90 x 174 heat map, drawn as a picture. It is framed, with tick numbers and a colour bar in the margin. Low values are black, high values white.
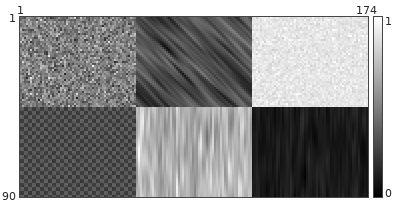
It is made of 2 by 3 panels. Panel 1,1: middling, fine-grained, strong in contrast. Panel 1,2: low, slanting down to the right. Panel 1,3: very high, fine-grained, faint in contrast. Panel 2,1: low, checkered. Panel 2,2: high, streaked downward. Panel 2,3: very low, streaked downward, faint in contrast.
